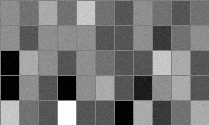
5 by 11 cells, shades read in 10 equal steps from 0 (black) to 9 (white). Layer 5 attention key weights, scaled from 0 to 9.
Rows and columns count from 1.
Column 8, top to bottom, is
5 5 3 1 6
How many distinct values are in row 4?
5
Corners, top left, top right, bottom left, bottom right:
5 4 7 6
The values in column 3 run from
3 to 6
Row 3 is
0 6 5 3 5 4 3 3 7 6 3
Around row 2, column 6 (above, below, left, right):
4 4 5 3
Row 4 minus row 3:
0 -1 -2 -3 0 2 0 -2 -2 0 0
